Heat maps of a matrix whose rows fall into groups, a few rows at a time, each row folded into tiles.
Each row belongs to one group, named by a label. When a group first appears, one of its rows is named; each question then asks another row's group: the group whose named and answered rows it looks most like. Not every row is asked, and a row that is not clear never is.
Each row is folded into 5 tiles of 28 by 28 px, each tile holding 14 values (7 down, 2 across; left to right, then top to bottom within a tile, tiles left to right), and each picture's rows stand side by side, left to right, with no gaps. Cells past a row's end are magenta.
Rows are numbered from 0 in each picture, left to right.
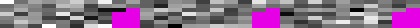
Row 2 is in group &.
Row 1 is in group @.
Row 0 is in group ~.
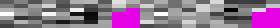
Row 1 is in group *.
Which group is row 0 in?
@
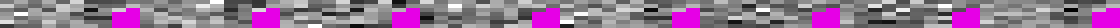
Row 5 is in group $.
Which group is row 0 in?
*
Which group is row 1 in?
*
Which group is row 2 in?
&
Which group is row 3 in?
~
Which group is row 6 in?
$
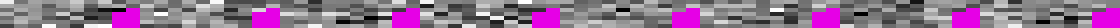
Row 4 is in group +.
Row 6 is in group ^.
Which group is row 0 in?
~
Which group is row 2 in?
@
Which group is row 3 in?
~
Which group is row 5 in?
@
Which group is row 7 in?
@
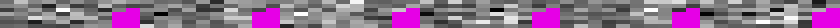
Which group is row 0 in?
$
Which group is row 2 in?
*
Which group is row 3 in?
&
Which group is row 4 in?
^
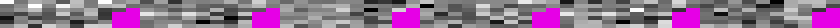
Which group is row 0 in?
~
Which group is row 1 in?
@
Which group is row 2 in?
*
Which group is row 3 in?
~
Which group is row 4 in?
@
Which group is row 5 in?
^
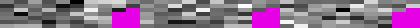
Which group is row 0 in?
^
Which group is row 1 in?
$
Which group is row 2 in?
+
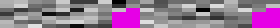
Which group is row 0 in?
&
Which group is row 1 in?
+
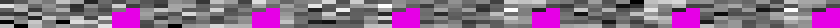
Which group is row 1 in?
@
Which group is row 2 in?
$
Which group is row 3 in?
^
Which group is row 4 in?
^
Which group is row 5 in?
^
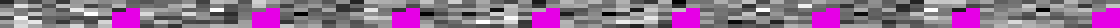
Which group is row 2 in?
^
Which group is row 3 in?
&
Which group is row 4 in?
&
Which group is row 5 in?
$
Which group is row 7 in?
+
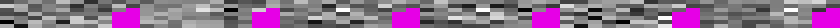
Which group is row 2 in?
$
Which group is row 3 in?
$
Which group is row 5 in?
^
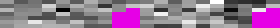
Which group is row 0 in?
+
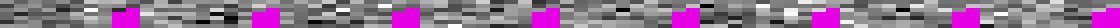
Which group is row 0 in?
^
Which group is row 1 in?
@
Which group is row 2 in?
$
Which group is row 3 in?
&
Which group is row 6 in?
+
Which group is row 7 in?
*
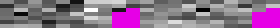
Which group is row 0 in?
^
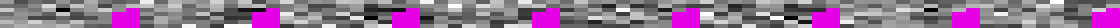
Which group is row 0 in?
+
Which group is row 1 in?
~
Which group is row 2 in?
~
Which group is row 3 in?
~
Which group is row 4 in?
$
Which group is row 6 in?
*
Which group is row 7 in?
*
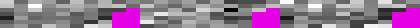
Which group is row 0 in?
~
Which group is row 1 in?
*
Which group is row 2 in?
~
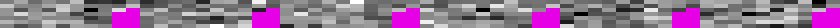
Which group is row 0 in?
*
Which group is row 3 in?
+
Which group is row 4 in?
^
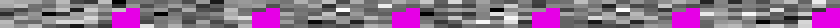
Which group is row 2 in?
$
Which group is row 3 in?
&
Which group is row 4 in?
$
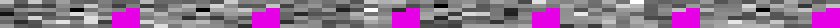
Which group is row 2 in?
^
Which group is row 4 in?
*
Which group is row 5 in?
+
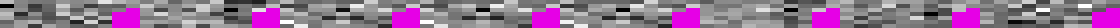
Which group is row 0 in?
~
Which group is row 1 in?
*
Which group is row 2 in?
+
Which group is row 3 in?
+
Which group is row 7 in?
$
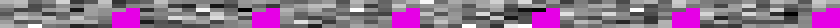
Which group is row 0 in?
&
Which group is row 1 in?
$
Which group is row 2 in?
@
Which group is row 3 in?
~
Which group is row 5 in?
@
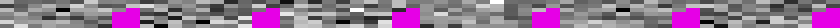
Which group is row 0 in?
+
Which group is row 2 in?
@
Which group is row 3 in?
*
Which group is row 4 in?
+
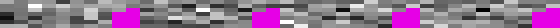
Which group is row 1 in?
$
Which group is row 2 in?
+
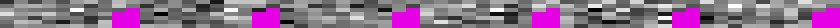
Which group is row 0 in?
@
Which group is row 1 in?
^
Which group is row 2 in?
$
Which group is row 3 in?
@
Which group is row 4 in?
$
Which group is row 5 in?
~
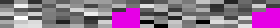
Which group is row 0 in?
@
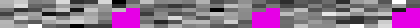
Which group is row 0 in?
&
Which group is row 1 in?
&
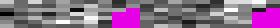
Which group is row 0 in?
&
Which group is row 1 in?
^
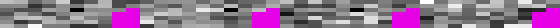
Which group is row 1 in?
*
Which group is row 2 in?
&
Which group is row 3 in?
~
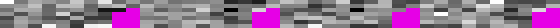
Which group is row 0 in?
~
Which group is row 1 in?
*
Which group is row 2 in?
&
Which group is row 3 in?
*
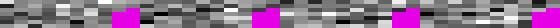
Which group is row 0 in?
~
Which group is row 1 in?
^
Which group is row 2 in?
@
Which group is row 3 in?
&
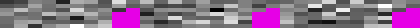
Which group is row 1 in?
&
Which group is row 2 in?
$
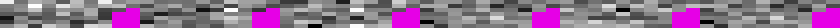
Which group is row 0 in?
~
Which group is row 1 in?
^
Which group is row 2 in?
@
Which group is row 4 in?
+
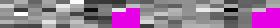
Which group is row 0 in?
*
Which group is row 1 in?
*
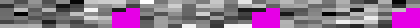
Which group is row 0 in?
^
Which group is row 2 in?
&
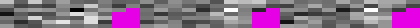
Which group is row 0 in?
&
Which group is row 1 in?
^
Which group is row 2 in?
^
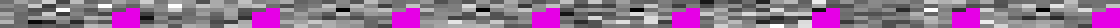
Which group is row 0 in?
$
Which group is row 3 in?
+
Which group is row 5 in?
@
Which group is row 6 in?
^
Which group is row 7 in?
+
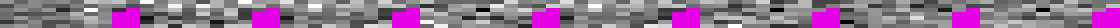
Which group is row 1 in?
~
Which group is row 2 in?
~
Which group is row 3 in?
+
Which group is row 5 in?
&
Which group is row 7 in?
+
